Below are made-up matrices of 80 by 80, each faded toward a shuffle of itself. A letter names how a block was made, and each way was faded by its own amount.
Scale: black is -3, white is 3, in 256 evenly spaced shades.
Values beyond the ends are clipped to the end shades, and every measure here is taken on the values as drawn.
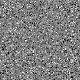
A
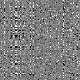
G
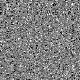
A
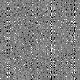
G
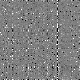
G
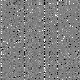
G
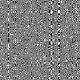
G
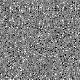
A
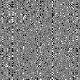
G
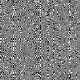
G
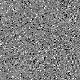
A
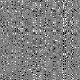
G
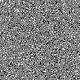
A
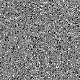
A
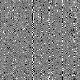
G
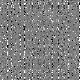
G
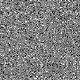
A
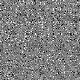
A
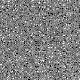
A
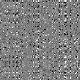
G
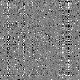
G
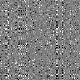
G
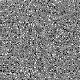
A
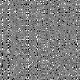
G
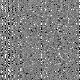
G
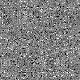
A
